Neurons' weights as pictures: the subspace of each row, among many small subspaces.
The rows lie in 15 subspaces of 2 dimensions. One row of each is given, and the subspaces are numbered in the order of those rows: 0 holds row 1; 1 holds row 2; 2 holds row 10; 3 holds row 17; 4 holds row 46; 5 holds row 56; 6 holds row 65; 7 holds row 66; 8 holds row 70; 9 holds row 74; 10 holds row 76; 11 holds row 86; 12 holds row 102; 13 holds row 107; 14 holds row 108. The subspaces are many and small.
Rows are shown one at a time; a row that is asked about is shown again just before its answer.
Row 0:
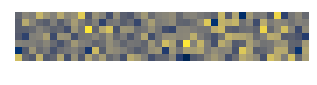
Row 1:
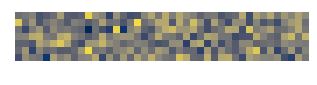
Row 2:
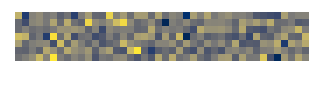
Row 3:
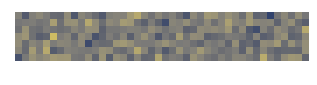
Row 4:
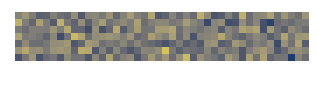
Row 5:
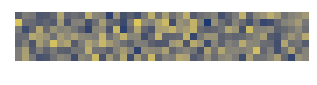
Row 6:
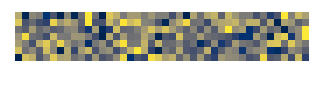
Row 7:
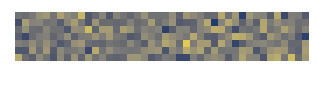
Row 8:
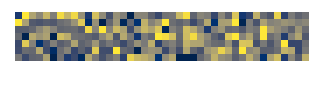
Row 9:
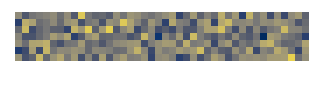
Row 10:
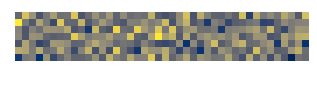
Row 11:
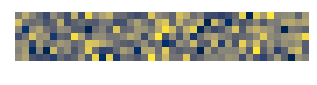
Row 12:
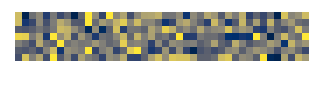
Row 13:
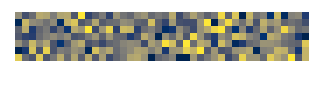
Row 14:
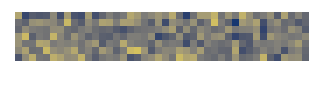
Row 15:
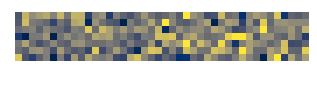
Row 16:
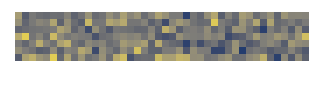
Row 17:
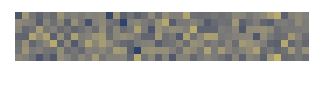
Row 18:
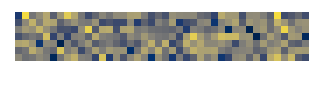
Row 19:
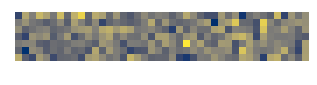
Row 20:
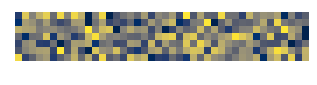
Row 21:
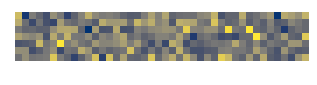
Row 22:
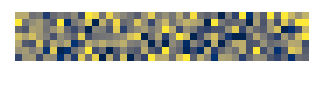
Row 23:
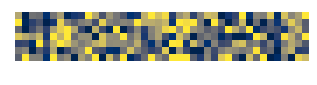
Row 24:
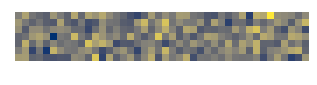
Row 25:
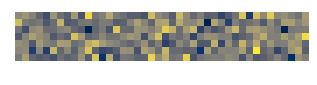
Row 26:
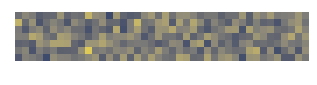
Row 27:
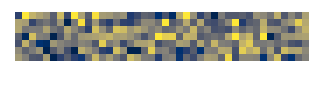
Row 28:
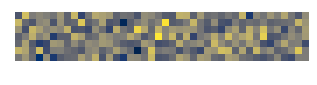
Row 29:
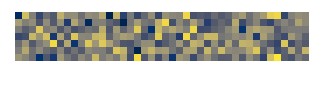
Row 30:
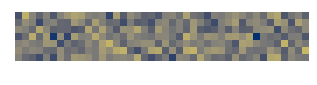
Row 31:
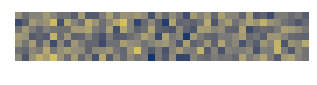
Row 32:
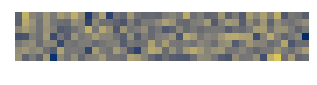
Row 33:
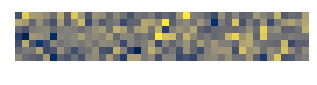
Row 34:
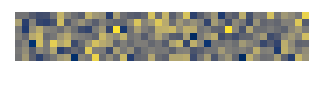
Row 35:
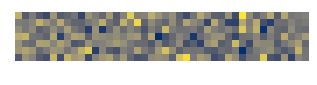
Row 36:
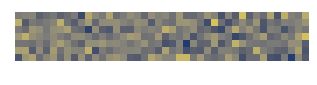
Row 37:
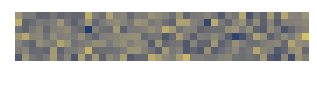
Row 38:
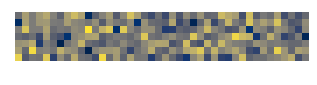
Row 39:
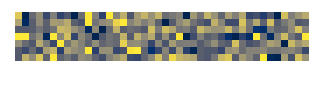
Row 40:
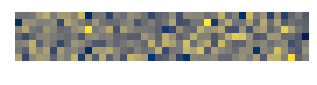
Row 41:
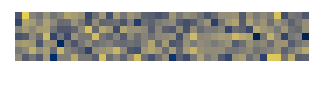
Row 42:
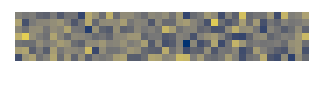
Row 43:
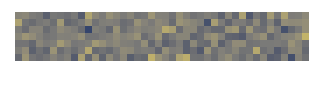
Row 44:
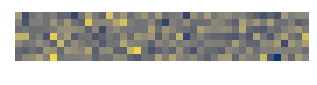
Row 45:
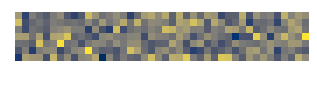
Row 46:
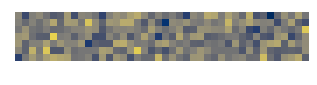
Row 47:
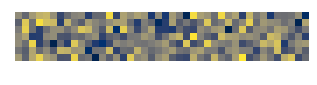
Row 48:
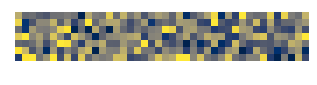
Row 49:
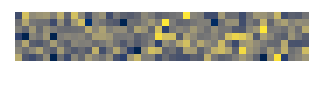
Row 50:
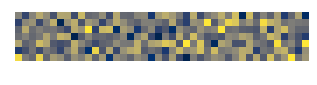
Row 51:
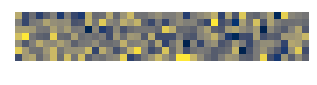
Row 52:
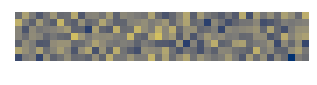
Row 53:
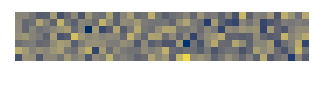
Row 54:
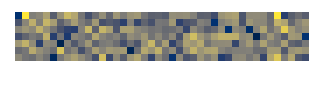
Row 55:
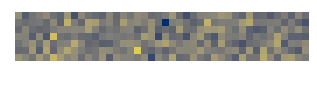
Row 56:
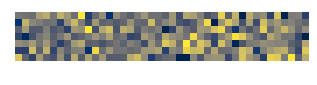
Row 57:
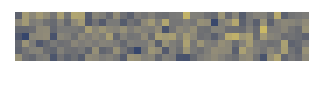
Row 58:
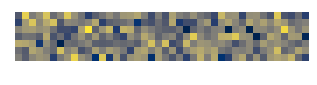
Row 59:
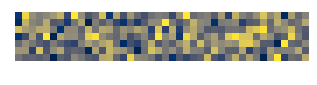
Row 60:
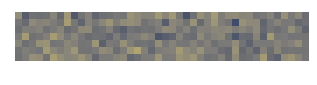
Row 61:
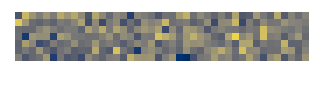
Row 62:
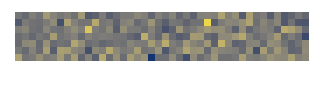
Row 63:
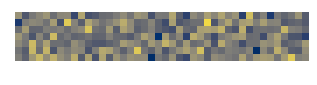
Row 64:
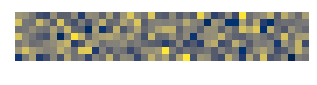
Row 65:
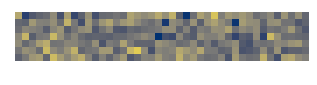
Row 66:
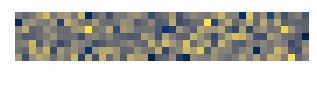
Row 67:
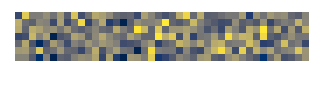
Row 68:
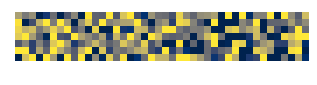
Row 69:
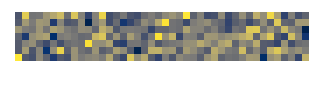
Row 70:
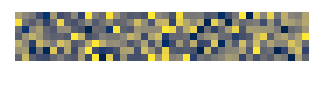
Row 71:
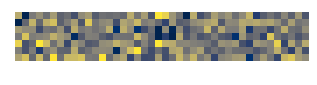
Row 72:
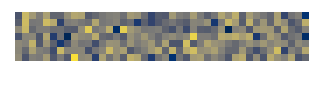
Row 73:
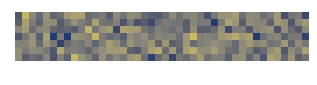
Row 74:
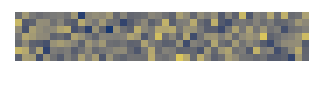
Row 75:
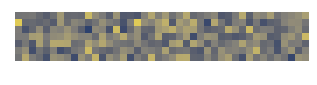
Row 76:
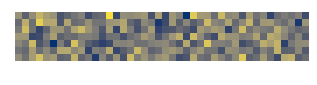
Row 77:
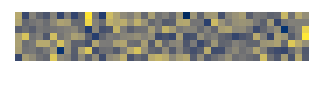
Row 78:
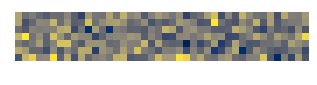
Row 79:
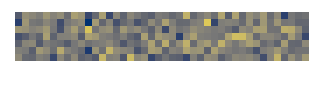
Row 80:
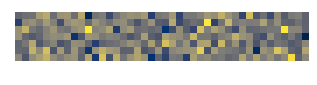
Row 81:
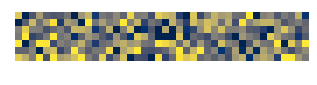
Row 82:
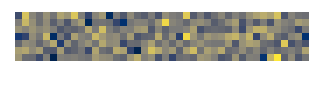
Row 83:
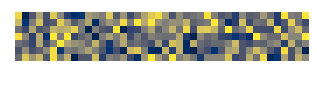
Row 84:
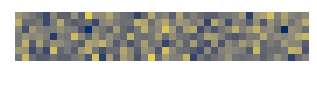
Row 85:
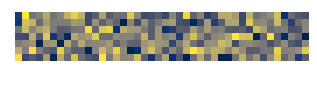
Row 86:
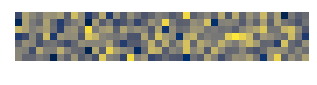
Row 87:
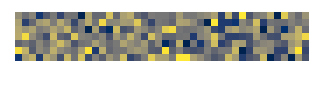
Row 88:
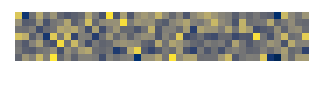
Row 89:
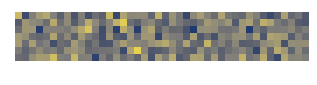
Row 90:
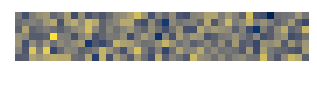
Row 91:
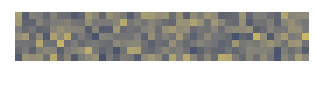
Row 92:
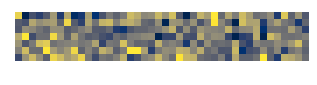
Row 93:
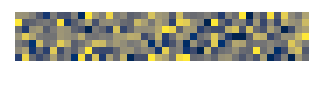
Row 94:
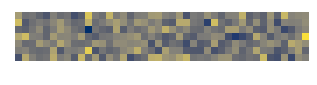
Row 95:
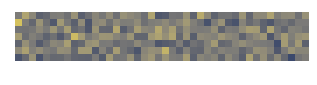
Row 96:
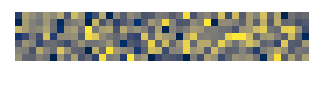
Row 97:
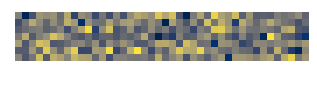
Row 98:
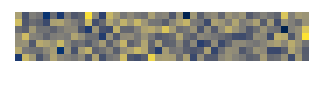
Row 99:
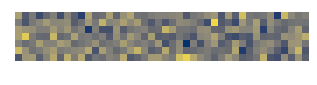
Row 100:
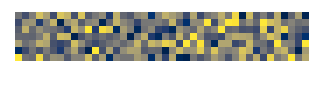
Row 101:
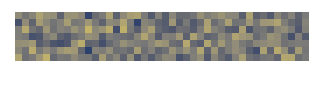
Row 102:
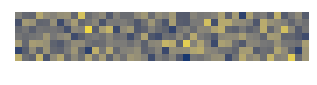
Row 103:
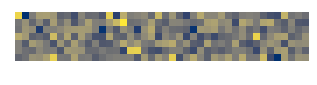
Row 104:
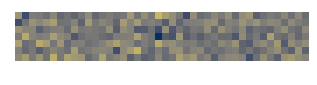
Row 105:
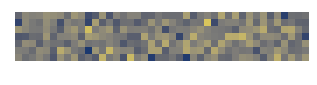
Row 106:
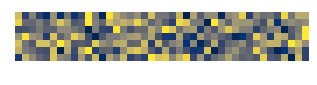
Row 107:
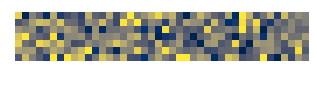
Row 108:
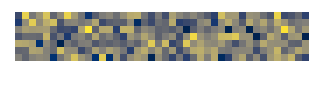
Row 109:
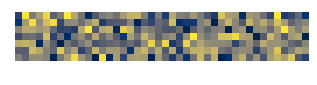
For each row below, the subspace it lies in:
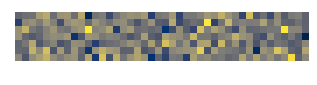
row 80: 8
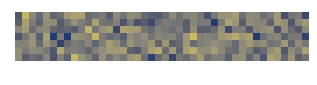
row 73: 10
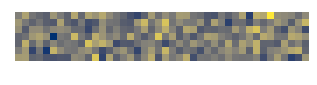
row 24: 4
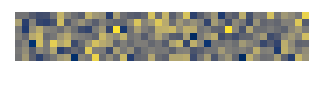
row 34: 10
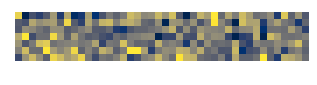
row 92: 6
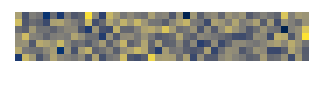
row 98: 4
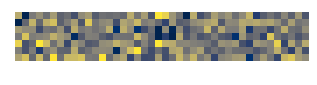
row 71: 13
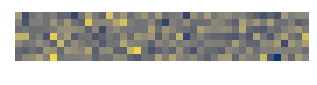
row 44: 1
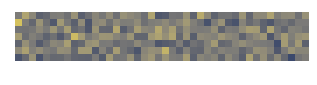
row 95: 13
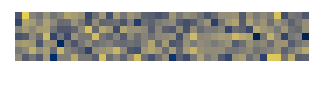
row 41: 3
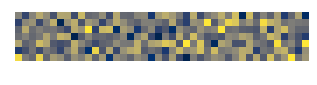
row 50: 2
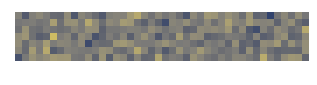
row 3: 4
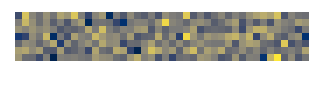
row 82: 1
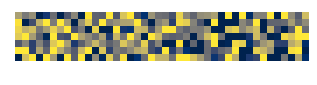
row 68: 12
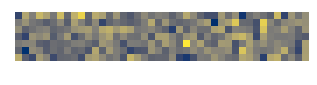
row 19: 6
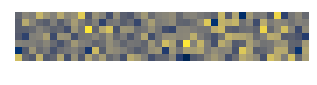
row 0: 12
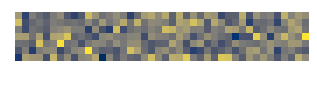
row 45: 0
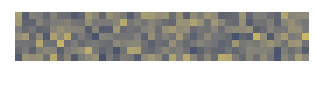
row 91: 0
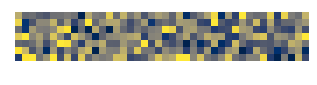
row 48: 9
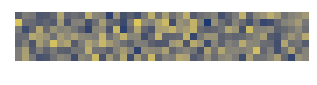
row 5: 3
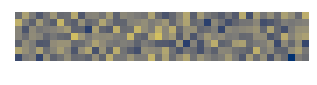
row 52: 2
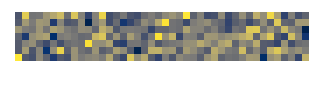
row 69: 4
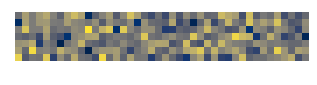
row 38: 0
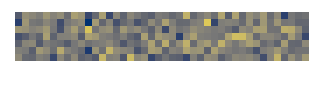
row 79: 11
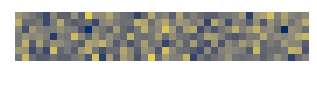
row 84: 4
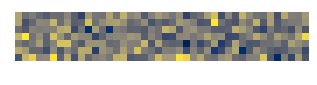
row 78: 9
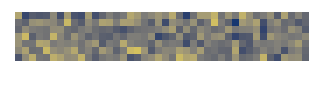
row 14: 6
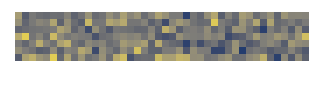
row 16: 9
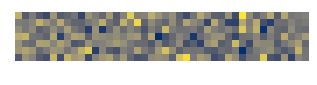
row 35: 13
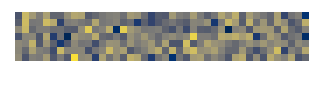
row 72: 10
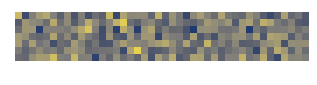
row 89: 14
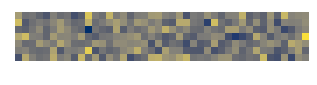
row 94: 7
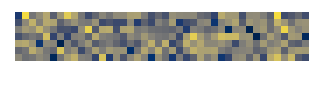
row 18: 14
